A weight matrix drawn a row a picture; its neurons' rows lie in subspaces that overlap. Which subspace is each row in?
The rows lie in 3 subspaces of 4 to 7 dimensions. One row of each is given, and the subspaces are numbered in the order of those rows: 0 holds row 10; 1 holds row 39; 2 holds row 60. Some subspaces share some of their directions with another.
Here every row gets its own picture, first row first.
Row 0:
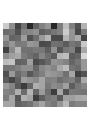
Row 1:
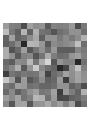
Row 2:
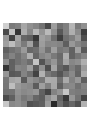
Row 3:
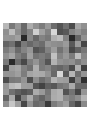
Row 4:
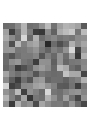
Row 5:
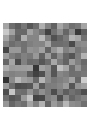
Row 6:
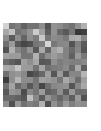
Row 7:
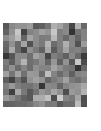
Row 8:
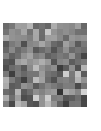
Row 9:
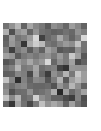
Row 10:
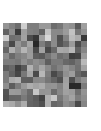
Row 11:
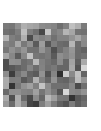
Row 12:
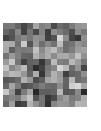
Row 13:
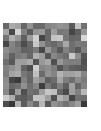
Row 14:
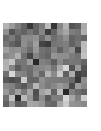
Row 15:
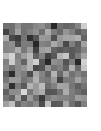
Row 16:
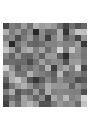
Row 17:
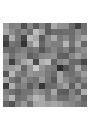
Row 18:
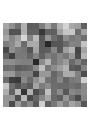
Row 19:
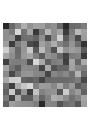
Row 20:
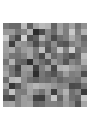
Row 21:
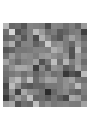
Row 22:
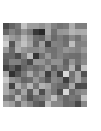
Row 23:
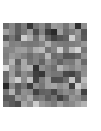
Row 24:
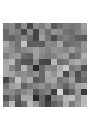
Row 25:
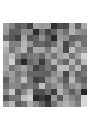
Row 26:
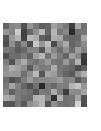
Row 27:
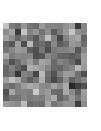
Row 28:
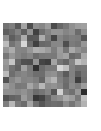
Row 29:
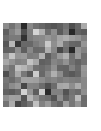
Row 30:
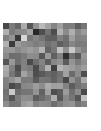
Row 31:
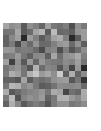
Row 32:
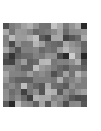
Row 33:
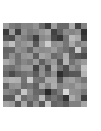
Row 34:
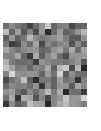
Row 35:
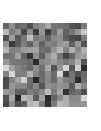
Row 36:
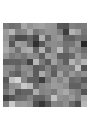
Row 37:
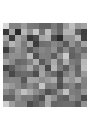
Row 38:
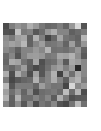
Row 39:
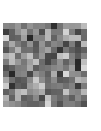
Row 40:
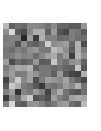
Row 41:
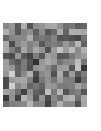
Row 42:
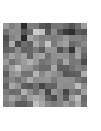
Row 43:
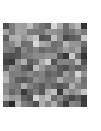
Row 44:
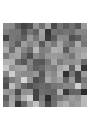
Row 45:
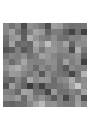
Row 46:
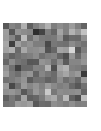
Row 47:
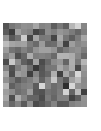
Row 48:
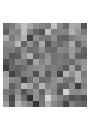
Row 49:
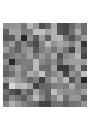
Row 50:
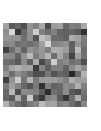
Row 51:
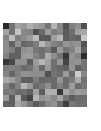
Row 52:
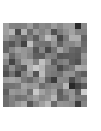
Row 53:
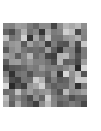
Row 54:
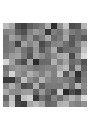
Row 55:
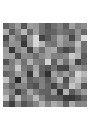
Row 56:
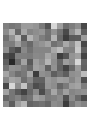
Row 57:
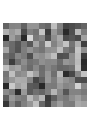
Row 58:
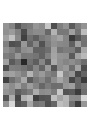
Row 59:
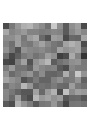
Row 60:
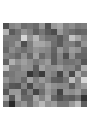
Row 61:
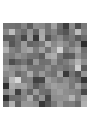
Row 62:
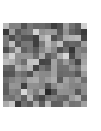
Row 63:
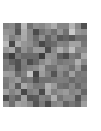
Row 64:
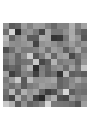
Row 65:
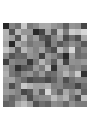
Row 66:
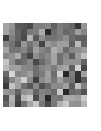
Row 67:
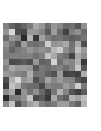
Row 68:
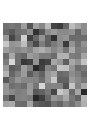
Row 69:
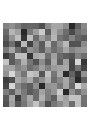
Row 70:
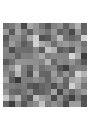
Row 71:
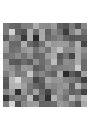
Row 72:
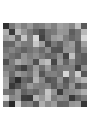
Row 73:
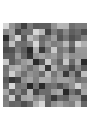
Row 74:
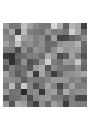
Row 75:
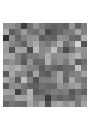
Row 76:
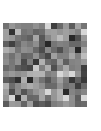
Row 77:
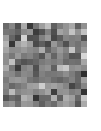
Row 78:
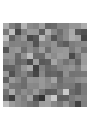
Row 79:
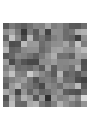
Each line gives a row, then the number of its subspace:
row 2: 1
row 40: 2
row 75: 0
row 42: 1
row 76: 2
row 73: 1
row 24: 0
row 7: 0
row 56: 1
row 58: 2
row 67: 2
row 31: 2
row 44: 0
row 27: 0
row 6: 2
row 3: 2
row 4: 1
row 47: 0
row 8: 0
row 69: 0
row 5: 2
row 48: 1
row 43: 1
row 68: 0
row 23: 2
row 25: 0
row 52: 0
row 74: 1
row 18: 1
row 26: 0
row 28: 0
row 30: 2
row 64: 2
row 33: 2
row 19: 1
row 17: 0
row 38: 0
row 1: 0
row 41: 1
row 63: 1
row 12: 0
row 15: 1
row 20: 2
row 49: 2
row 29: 1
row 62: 1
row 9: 0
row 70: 0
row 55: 0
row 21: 2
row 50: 2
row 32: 1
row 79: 2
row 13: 2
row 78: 2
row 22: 2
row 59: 1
